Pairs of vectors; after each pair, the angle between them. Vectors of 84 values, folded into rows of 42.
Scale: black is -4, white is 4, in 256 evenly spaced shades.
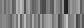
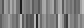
partly opposed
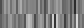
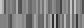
nearly opposite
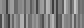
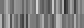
nearly opposite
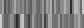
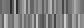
orthogonal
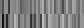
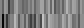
nearly parallel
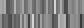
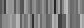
nearly opposite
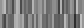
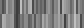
nearly opposite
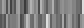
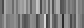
partly opposed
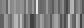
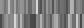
nearly parallel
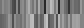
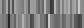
partly opposed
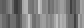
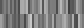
partly aligned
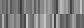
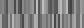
partly aligned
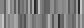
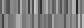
partly opposed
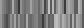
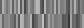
partly opposed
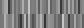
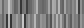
orthogonal
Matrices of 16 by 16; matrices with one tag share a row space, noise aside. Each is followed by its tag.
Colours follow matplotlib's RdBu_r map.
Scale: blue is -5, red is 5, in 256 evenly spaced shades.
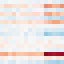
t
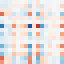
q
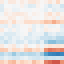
t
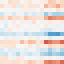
t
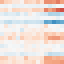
t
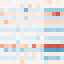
t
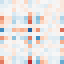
q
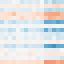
t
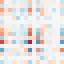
q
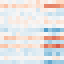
t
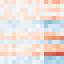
t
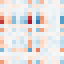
q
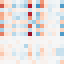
q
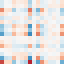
q
